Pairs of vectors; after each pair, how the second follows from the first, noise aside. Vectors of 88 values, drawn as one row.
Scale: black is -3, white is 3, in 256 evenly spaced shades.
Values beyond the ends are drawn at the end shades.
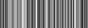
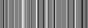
partly zeroed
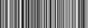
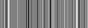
partly zeroed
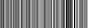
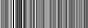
reversed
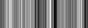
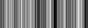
copied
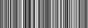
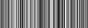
reversed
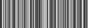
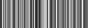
copied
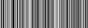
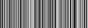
reversed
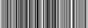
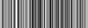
reversed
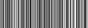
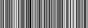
copied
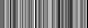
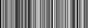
reversed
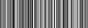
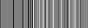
partly zeroed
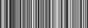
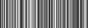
reversed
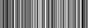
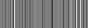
partly zeroed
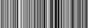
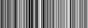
reversed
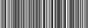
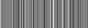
partly zeroed
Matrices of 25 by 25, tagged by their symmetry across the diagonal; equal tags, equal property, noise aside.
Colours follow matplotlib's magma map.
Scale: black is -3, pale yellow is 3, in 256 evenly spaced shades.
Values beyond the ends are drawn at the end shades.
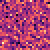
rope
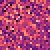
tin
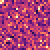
tin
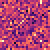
tin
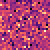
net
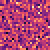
net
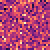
rope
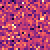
rope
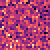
net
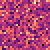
rope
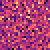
rope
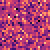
net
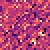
tin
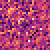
tin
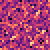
tin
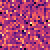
net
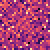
tin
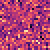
net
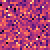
net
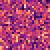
net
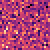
net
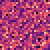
tin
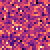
rope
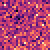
tin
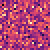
rope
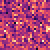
rope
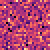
rope
